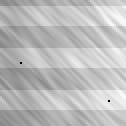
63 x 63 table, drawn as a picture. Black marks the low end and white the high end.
Values rise toward the right. Horizontal stripes repeat 3 times down the table. There are two isolated cells, each far lower than the cells round it.
